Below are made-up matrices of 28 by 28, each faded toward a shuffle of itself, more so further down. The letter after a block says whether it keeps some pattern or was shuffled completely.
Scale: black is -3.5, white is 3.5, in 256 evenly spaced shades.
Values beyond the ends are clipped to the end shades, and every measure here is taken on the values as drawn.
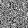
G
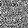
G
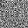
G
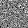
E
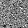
E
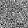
G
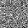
G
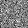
E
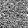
G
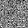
G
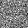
E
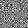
G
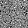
E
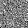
E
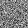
E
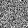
E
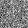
E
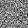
G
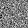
E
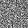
E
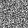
E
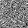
E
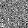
G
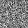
E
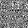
G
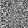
G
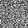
G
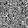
G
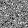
E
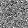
E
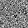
E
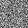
E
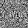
G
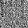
G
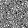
E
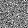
E
